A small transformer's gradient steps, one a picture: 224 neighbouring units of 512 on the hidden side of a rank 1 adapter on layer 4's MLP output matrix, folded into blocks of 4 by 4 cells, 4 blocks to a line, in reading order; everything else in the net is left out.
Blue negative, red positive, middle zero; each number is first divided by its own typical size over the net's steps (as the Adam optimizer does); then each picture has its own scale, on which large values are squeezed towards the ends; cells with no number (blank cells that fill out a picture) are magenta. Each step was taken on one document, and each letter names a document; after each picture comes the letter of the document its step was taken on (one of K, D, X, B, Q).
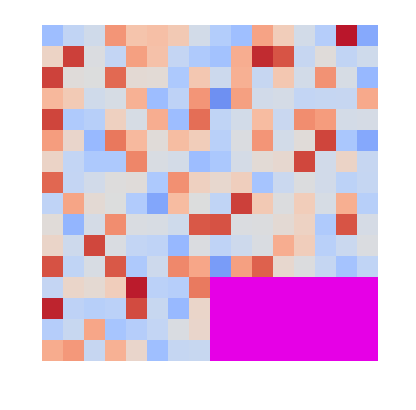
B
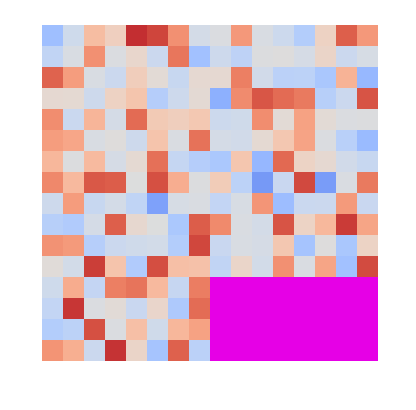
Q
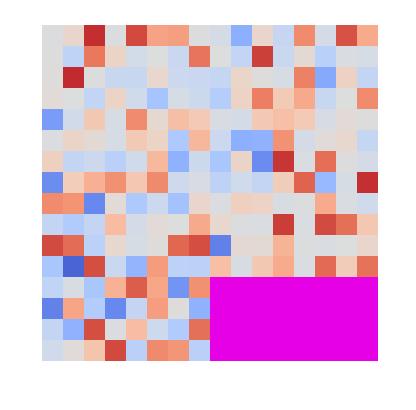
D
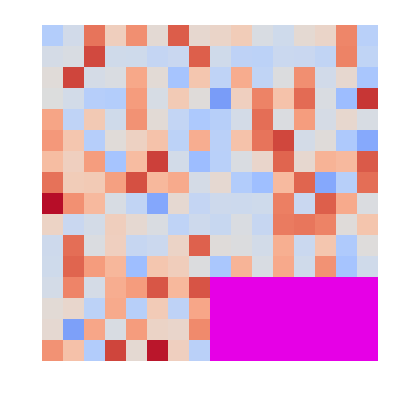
D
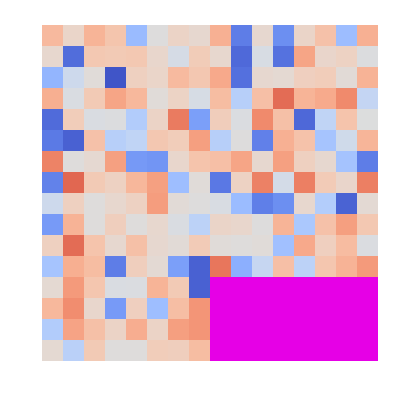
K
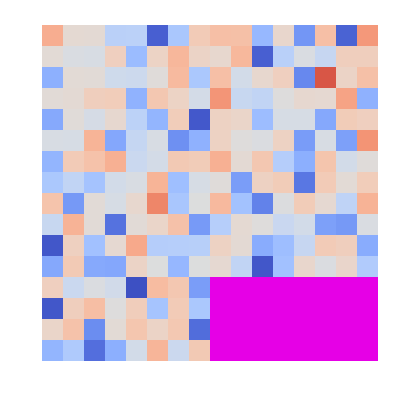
B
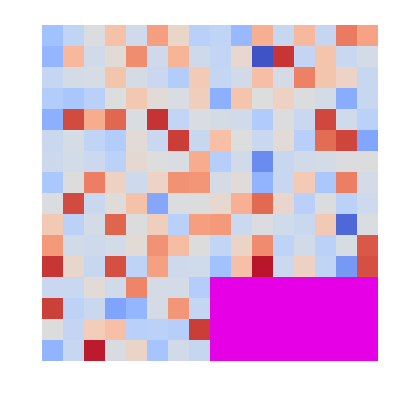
B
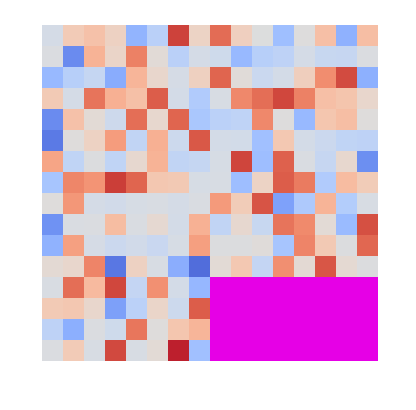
K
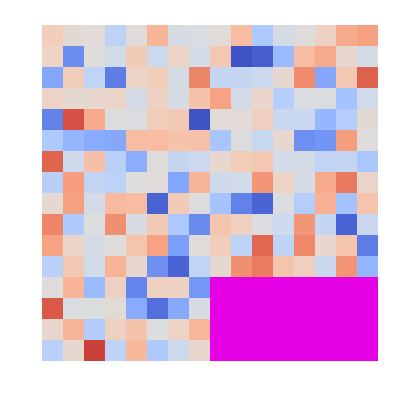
B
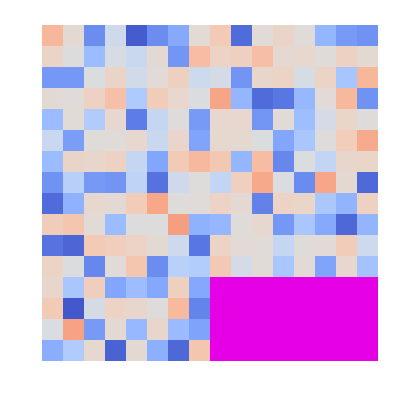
Q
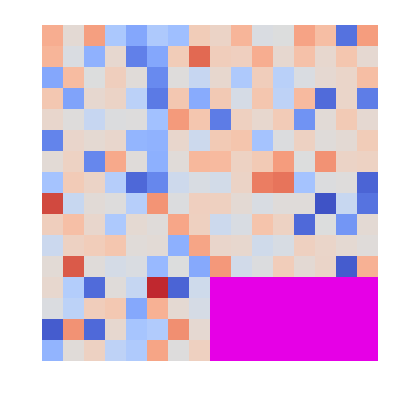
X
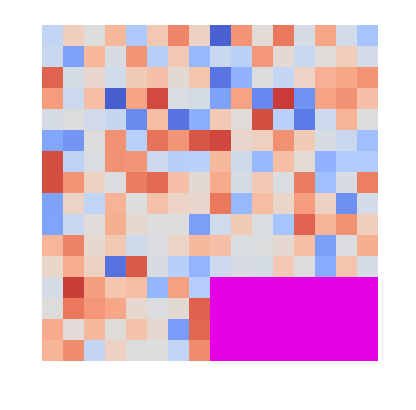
K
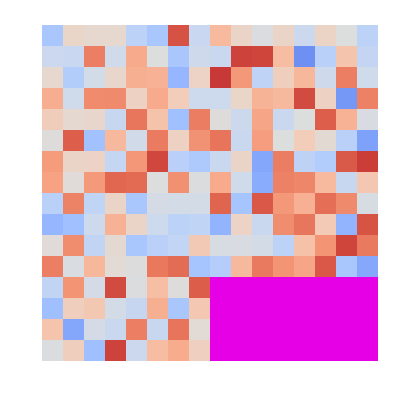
K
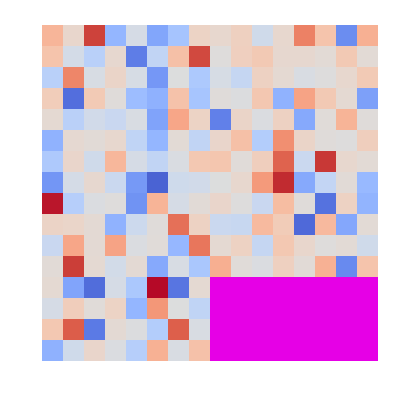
X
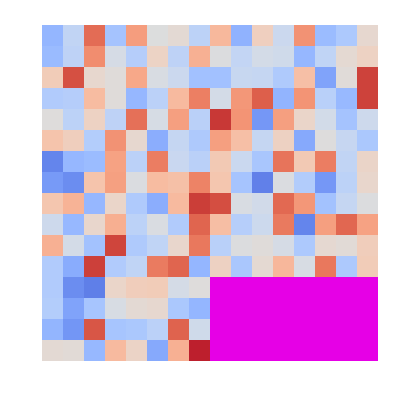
D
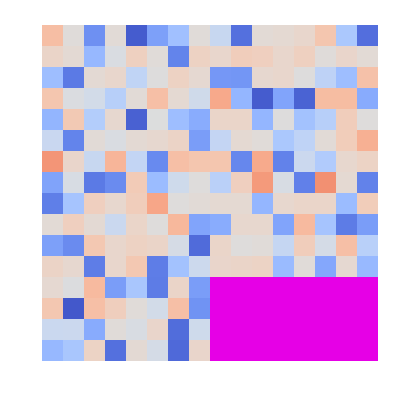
Q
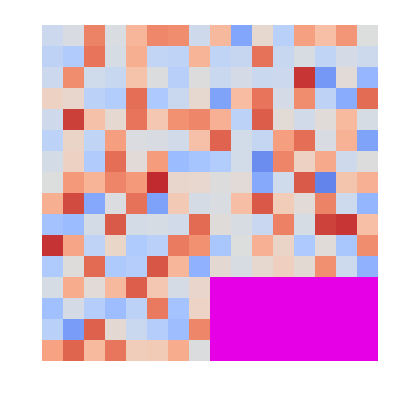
D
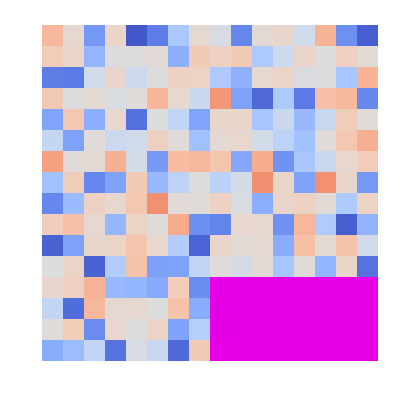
Q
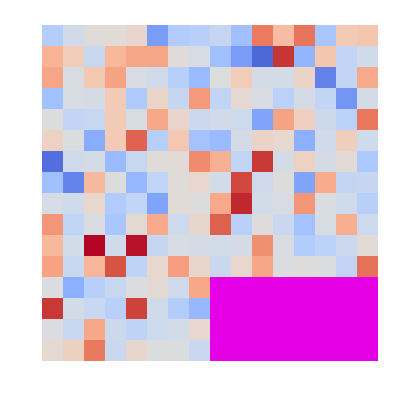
B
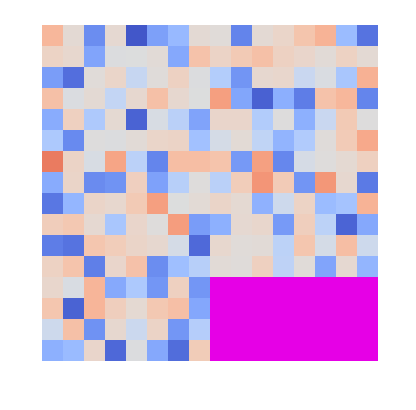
Q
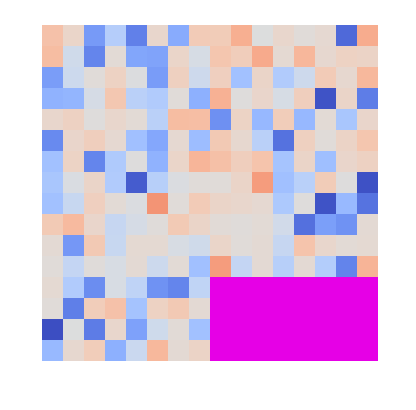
X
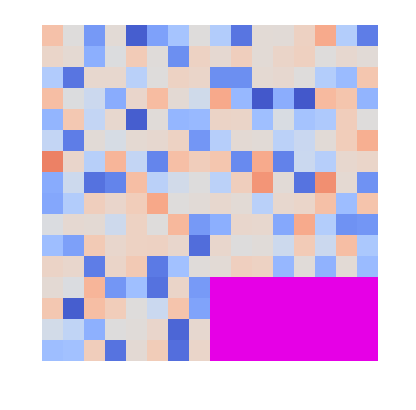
Q
